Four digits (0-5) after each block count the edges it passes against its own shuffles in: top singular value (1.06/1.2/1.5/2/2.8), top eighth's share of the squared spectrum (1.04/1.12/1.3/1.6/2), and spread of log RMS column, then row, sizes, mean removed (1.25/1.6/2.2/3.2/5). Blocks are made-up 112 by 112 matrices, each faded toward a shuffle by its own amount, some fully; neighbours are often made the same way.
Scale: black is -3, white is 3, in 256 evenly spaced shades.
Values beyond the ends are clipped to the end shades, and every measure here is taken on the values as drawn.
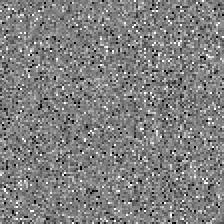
2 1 1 0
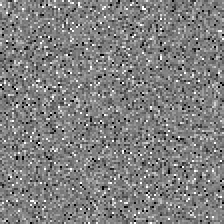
0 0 0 0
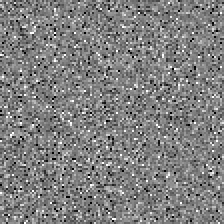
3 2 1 0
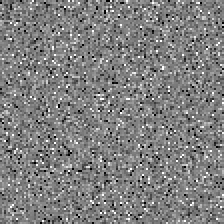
0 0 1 0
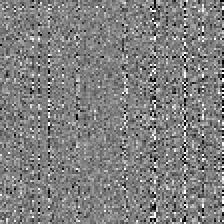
4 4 4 1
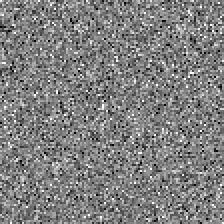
2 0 0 0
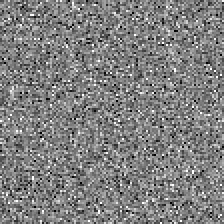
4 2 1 1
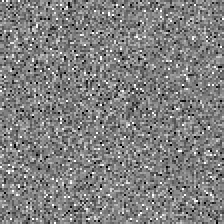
0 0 0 0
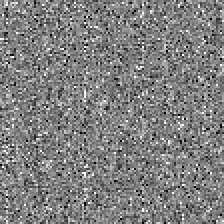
2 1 2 0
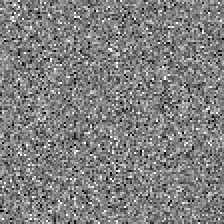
1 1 2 0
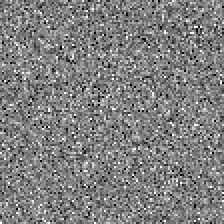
0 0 0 0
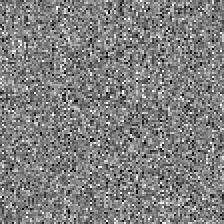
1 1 3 0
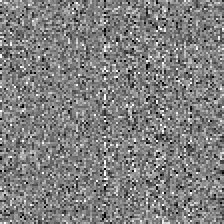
1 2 3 0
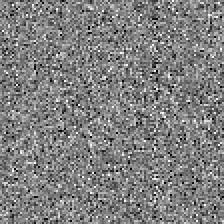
0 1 2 0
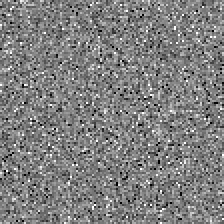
0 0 0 0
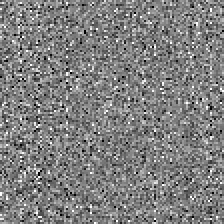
1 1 3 0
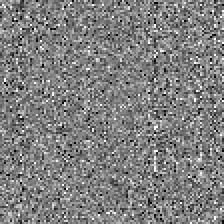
1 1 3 0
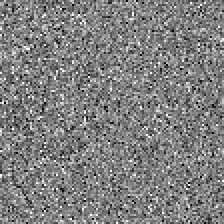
0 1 2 0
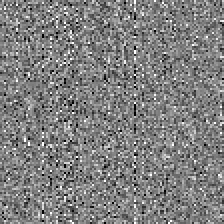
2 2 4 0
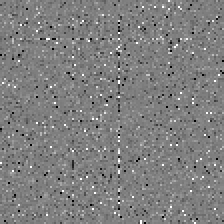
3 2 1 1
